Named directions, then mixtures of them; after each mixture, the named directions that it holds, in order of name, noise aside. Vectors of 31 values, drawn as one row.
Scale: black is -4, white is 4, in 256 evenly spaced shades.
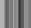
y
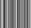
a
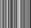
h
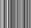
a, h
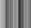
y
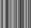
a, y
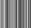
a, y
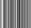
a, y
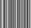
a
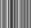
a, h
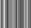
a, y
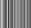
a, h, y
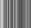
a, h, y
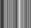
a, y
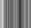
a, y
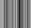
a, h, y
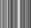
h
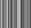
h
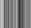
a, y
